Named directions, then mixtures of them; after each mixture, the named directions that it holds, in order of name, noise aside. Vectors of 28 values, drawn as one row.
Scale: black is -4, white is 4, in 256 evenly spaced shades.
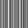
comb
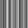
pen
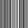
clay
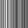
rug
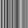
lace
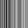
rug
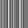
comb, lace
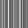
comb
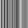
lace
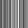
clay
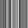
clay, pen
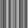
pen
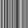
lace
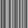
lace, pen
